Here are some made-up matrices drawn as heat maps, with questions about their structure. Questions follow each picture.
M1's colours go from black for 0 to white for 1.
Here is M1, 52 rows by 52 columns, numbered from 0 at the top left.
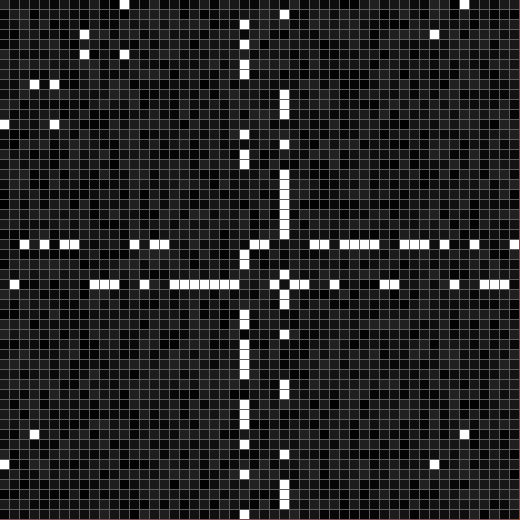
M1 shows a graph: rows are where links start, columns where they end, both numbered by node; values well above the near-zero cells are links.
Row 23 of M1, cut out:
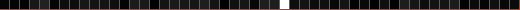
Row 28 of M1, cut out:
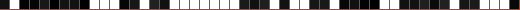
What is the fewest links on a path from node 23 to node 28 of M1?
1
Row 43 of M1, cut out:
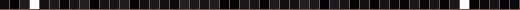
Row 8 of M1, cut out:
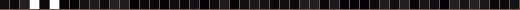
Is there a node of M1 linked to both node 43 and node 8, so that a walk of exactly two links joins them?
yes
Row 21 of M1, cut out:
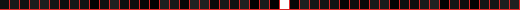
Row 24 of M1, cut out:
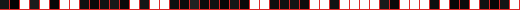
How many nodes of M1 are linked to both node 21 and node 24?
0
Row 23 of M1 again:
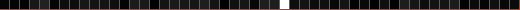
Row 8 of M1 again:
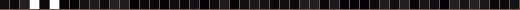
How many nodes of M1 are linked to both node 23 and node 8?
0
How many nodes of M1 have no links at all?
0
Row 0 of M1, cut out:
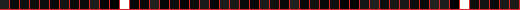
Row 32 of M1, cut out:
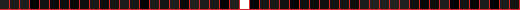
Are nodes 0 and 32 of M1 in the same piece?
no
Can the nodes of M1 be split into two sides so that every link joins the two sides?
no
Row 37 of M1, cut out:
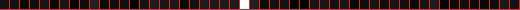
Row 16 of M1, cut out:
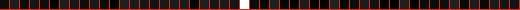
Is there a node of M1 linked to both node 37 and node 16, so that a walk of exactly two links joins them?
yes
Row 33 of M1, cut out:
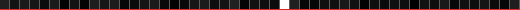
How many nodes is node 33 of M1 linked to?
1
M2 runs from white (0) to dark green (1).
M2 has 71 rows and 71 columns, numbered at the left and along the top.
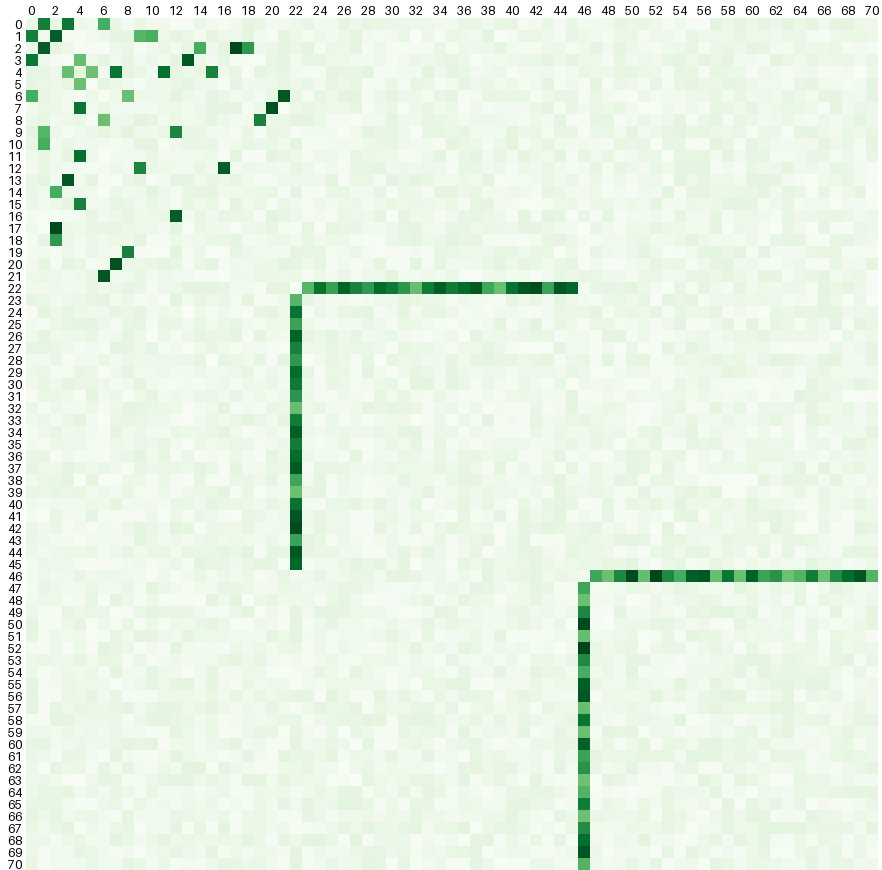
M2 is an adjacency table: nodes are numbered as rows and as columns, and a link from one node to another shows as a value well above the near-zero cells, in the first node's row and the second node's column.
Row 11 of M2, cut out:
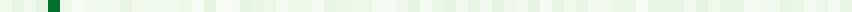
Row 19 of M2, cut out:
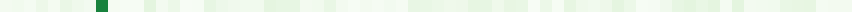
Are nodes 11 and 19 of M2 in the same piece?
yes
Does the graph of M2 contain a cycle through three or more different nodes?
no
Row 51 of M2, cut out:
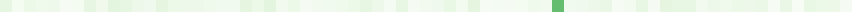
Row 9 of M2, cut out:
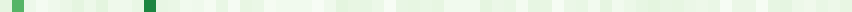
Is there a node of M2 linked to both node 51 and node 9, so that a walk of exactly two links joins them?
no
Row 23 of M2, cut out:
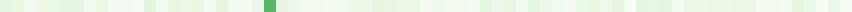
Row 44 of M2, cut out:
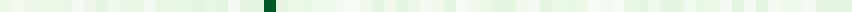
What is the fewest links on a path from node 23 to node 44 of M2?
2
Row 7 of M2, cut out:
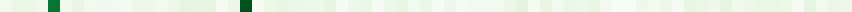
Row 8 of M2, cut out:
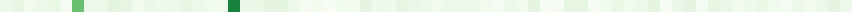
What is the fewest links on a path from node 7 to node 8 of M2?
5
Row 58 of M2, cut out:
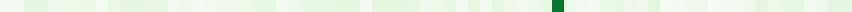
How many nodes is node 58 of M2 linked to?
1
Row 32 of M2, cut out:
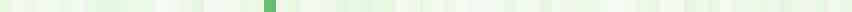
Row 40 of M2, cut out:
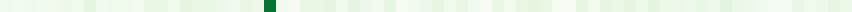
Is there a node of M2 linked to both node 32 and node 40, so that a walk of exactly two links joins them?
yes
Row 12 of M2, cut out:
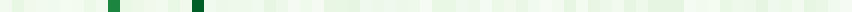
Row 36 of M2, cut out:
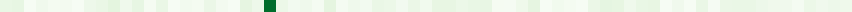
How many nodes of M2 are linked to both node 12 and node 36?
0
